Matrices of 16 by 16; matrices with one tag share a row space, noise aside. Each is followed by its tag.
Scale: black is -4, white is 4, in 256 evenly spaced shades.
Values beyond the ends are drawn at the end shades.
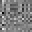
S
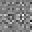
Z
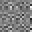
Z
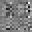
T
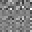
Z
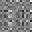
Z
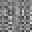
Z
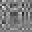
S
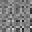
Z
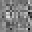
T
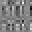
Z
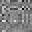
S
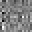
S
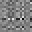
Z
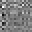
S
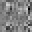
T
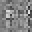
T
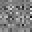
Z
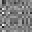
S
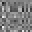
S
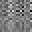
Z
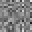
Z
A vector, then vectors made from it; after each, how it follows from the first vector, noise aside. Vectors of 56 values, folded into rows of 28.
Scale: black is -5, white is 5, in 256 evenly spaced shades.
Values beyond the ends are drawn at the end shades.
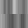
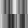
scaled up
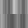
copied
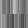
copied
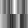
scaled up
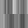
copied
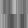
copied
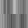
copied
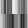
scaled up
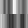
scaled up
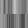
copied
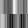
scaled up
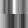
scaled up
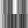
scaled up
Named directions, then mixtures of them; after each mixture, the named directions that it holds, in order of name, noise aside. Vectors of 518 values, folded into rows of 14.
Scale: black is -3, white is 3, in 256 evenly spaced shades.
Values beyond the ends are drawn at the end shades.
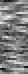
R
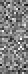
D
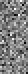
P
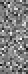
D, P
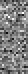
D, P, R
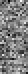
P, R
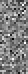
D, P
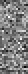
D, R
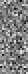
D, P, R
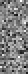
D, P, R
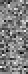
D, P, R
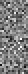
D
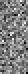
P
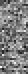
D, P, R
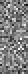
D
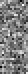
P, R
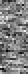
P, R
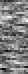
R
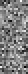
D, P, R
